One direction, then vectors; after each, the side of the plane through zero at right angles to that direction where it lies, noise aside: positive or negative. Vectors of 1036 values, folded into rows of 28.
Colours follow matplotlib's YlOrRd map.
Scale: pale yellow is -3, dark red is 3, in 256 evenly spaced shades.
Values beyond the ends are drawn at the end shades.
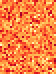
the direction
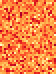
positive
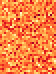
negative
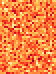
negative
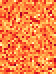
positive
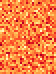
negative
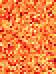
positive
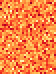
negative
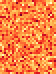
positive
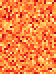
positive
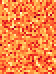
negative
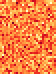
positive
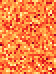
negative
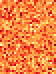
positive
